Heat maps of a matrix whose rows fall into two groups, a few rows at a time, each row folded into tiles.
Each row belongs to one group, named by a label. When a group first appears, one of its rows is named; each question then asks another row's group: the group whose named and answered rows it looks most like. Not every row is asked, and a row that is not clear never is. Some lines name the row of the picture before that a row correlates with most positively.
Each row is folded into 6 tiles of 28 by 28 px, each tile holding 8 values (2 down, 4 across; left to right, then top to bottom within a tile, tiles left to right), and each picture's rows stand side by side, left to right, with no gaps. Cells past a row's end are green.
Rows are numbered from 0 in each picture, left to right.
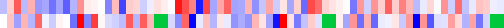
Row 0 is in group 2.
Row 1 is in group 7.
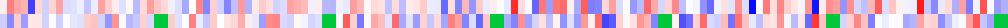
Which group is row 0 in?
7
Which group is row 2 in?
7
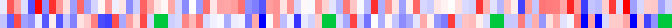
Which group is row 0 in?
7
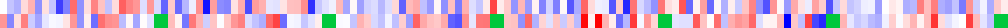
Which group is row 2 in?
2
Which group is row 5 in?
2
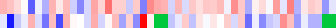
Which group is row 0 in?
7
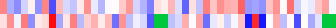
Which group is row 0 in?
2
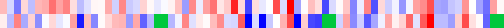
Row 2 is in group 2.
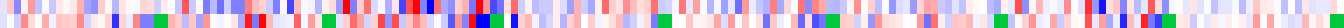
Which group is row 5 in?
2
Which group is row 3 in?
7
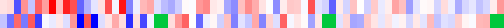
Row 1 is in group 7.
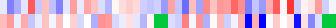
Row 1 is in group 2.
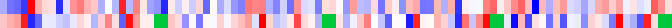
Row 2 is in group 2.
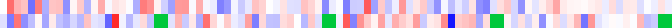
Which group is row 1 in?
2
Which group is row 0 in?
7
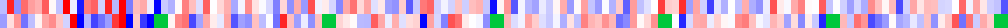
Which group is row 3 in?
2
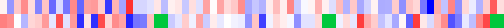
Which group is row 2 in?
2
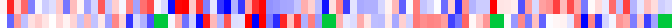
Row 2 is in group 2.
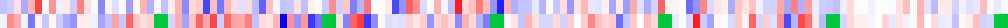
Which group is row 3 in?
2
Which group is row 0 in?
7
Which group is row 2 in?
7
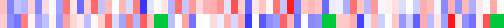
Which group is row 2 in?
7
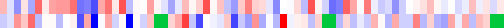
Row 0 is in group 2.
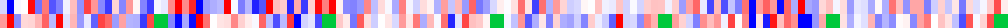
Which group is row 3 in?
7
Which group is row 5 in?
2
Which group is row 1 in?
7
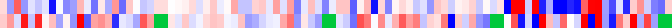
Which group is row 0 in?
2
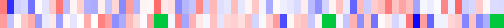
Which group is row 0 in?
2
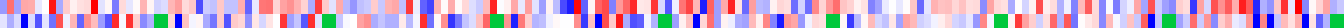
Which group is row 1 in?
7
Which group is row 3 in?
7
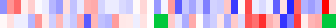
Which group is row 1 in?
2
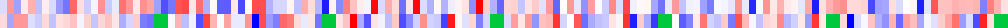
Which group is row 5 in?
7
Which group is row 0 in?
7
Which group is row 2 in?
7
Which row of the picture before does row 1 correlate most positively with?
0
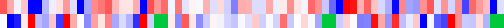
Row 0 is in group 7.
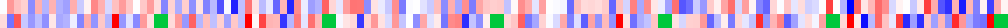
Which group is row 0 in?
7
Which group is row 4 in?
2
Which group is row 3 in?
7
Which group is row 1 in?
2
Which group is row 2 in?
7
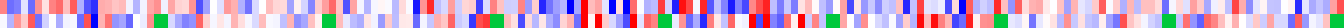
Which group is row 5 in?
2
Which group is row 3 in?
2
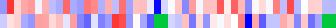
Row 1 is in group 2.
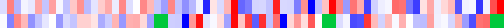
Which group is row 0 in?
7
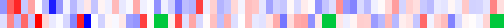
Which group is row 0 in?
2
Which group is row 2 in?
2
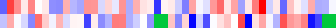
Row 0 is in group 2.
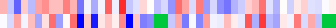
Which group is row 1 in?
2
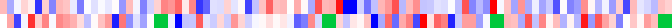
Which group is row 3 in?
2
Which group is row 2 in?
2
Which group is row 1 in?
7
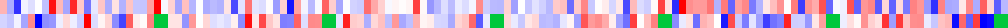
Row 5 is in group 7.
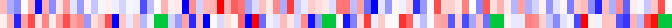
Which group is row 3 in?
2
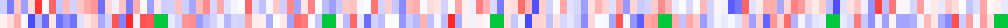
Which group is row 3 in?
7
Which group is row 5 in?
7
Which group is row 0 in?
7
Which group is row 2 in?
7
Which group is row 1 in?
7
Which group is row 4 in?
7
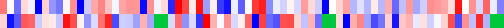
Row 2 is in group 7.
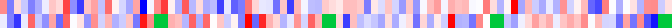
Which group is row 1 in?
2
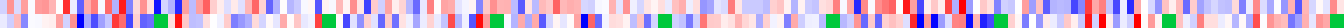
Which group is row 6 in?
2
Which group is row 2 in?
7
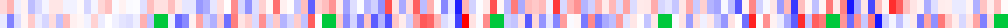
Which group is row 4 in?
2
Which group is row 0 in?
7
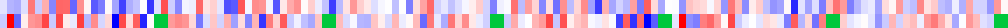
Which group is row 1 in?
7
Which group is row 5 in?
2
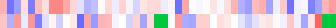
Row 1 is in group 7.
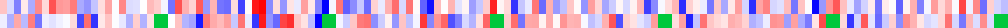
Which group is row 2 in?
2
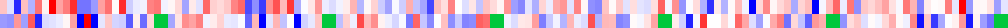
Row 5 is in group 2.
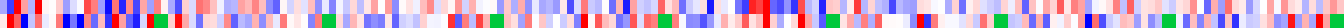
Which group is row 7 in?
7
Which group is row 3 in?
2
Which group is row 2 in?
7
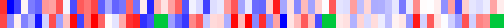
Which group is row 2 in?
2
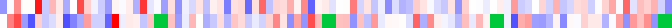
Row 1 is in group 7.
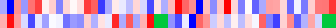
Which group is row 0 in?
7
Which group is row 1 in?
7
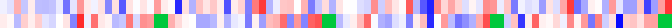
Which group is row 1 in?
7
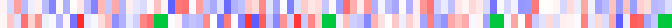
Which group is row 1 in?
2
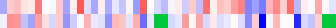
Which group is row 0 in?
7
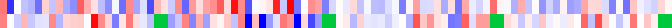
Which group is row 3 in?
2
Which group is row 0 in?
2
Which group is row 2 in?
2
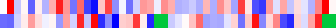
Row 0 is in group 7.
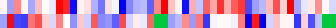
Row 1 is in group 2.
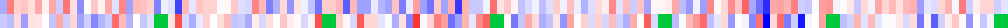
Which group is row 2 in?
2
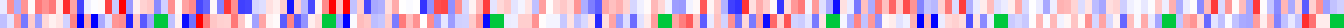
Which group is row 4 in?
7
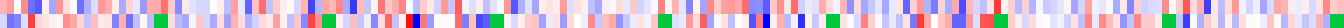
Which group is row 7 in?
7
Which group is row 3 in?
2
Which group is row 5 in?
2
